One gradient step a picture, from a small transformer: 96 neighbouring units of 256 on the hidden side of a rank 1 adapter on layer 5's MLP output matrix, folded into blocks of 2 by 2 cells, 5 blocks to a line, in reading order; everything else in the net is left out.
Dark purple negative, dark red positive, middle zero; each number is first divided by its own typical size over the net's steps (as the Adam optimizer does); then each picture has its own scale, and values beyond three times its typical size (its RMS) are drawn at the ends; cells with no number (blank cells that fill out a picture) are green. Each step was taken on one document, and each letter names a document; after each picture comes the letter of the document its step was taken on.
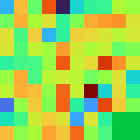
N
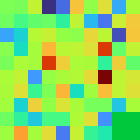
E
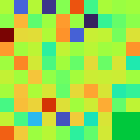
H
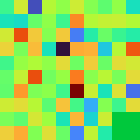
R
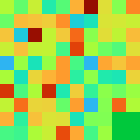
E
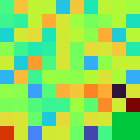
H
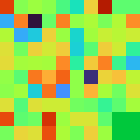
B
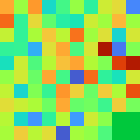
B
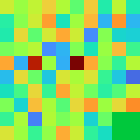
H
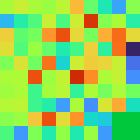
N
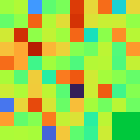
R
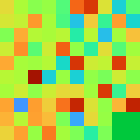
R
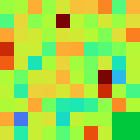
E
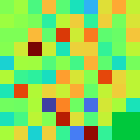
E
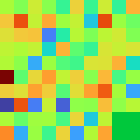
N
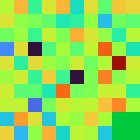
R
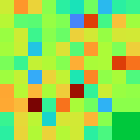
R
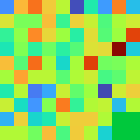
E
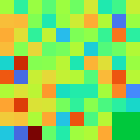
H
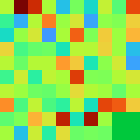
N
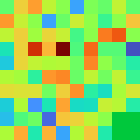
R
